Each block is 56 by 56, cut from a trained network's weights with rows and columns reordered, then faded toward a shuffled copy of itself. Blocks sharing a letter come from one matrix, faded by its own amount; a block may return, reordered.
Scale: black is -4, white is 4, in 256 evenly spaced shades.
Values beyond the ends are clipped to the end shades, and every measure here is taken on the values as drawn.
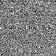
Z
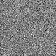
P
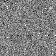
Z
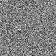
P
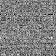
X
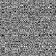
X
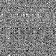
X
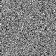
P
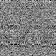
X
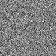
P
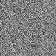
P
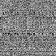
X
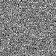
Z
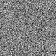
P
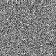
P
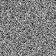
P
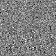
Z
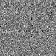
Z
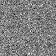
Z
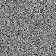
P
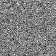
Z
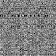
X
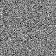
P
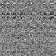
X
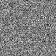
P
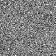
P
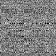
X
